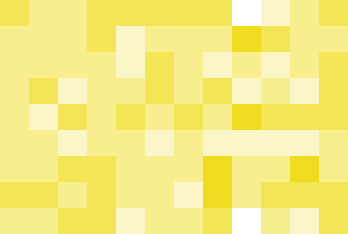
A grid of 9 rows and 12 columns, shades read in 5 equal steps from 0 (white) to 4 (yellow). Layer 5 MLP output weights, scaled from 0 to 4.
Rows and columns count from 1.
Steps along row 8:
same down up down same down up down up same same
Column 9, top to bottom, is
0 4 2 1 4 1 2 2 0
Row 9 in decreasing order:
3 3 3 3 2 2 2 2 2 1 1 0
